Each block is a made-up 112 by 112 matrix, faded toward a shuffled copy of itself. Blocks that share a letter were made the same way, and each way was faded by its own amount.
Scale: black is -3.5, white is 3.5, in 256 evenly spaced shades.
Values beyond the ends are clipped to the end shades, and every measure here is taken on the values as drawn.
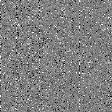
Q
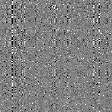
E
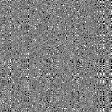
E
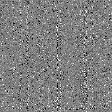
Q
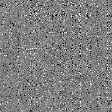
Q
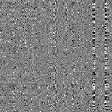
E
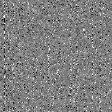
Q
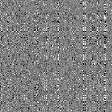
E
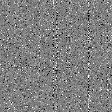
Q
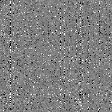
Q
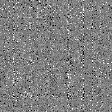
Q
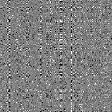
E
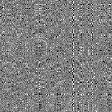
E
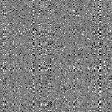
E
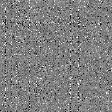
Q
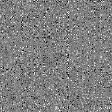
Q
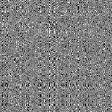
E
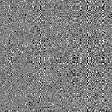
E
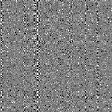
E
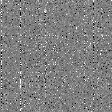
Q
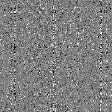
Q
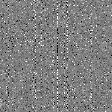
Q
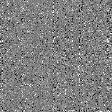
Q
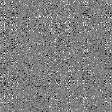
Q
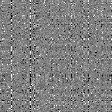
E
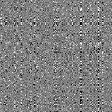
E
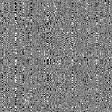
E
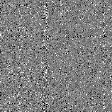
Q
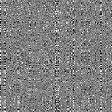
E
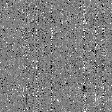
Q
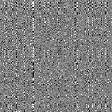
E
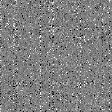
Q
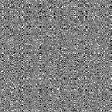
E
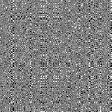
E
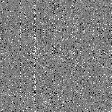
Q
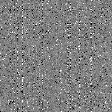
Q
